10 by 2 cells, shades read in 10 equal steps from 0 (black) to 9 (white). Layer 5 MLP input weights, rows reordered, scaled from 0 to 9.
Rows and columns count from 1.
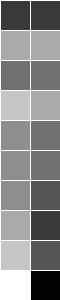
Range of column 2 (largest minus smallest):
6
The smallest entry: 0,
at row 10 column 2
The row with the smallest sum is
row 1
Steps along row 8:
down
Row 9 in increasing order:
3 7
